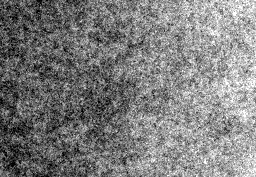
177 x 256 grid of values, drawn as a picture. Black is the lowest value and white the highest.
Stripes: none. Histogram: bell-shaped. Slope: up to the right. Odd rows or columns: none.
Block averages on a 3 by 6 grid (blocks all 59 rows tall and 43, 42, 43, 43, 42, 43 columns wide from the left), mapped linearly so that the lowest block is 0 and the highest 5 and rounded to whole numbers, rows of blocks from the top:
012345 | 111345 | 012344
